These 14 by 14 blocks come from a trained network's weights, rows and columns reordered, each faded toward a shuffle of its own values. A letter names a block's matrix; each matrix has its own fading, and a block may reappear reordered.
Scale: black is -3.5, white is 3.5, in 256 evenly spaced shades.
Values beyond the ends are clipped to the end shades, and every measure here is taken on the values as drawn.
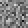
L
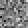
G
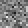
G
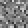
L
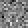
G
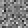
L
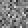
L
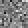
G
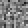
L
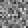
L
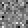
G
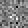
G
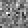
G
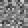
L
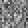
G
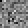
G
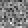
L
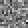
L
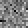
G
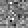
G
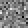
G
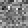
L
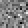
G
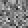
L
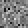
G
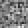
L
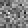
L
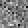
G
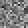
L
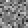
L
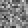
L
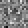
L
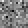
G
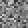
L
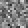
L
